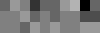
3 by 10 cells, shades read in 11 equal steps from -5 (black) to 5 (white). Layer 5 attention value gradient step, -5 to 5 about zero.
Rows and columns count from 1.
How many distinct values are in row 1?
6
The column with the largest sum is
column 8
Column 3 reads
0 1 -1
